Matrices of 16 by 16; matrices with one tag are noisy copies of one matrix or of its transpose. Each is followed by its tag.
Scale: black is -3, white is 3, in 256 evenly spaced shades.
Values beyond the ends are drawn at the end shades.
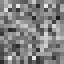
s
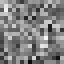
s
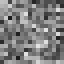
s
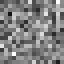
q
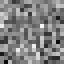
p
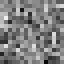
p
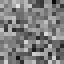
p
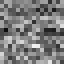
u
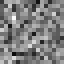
q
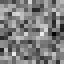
q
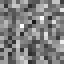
u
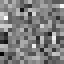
p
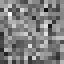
s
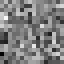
p
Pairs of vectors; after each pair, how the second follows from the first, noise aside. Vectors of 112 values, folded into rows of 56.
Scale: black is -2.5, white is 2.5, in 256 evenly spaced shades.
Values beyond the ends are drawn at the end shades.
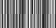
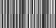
copied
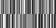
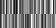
reversed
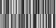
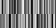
negated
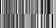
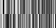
reversed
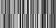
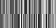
negated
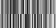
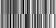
copied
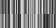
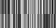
copied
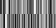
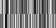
negated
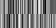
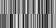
reversed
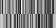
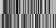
reversed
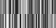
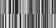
copied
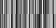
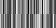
negated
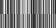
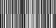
reversed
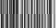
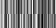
reversed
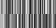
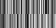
negated
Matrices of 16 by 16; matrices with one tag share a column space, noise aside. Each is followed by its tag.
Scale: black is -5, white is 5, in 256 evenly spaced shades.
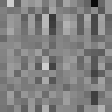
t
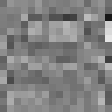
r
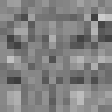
r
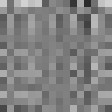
t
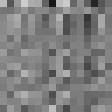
t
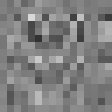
r
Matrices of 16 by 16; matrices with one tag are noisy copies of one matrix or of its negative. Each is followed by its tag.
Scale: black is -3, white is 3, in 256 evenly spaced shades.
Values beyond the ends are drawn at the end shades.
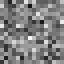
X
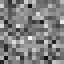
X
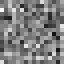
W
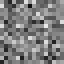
X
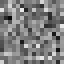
W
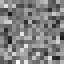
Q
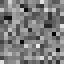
W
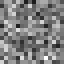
X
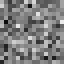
X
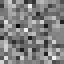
X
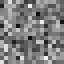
X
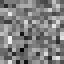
Q
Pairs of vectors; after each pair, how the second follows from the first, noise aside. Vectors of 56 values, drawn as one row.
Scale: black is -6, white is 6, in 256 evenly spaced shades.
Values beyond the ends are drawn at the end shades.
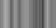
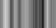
scaled up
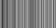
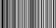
scaled up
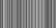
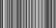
scaled up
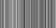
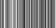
scaled up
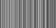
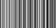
scaled up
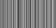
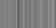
shrunk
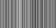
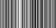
scaled up
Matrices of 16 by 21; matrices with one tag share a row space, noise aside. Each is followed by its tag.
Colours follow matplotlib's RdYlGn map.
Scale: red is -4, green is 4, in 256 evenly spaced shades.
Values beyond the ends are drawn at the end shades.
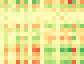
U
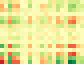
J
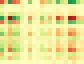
J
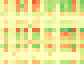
U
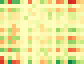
J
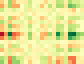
J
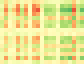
U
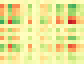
J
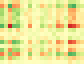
J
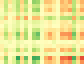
U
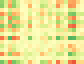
J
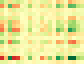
J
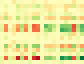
U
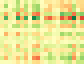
U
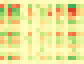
J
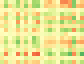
U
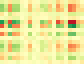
J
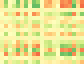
U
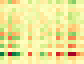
J
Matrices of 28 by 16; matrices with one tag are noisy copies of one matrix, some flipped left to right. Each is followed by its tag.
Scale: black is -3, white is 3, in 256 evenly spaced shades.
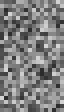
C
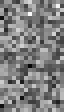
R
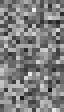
R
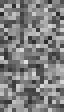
R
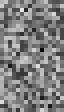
C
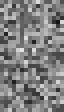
R
